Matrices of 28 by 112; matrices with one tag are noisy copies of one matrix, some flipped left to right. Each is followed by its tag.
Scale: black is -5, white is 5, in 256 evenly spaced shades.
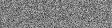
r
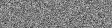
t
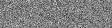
r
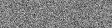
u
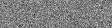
u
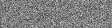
r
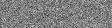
r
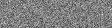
t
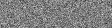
t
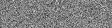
r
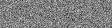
r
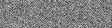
r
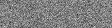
u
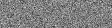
t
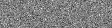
t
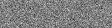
u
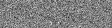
r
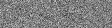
r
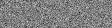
t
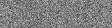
u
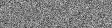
t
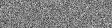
t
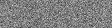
u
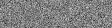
t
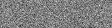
u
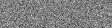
u
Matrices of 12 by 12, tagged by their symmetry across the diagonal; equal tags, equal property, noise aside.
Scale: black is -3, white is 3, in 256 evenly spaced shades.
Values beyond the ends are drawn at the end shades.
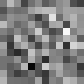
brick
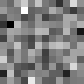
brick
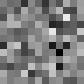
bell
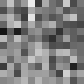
brick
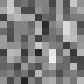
bell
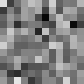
bell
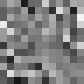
brick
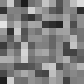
brick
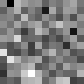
bell
